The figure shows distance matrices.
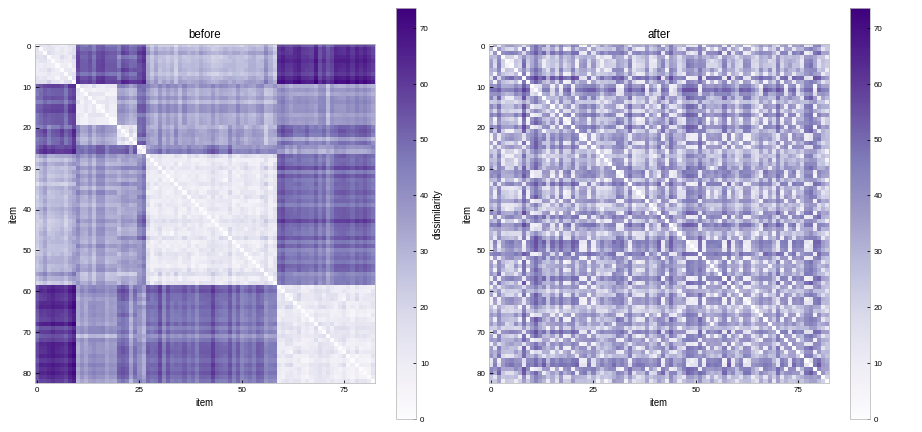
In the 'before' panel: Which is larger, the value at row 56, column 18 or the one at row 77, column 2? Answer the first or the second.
the second
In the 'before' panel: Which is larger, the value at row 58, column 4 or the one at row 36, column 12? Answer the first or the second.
the second
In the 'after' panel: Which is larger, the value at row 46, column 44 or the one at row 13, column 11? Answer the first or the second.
the second
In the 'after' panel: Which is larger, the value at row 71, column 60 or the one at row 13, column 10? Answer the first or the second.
the second
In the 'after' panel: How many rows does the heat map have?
83
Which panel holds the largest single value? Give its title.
before
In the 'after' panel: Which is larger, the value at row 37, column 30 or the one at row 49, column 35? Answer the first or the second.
the second
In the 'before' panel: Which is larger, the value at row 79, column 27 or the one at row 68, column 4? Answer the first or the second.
the second
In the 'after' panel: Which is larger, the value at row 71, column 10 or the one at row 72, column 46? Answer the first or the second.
the first
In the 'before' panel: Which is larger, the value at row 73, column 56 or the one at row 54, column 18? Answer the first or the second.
the first
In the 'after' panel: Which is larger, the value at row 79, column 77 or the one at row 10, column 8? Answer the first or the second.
the second
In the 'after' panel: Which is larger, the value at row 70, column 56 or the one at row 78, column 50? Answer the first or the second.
the first
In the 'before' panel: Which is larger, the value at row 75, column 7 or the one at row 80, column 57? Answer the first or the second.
the first
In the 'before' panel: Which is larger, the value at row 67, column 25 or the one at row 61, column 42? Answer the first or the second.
the second
